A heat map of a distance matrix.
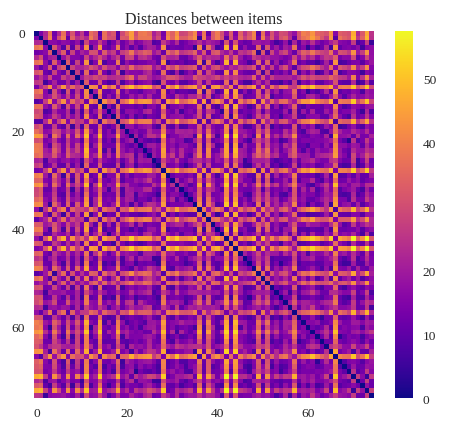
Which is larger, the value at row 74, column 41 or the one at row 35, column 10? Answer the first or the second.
the second
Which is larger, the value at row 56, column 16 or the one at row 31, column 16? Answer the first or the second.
the second
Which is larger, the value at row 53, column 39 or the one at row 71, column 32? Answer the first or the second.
the first
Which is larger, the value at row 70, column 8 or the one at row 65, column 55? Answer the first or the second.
the second
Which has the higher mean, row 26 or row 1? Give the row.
1
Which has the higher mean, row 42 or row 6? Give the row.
42
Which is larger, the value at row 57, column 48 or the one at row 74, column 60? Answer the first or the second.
the first
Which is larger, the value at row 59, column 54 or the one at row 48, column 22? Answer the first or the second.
the second
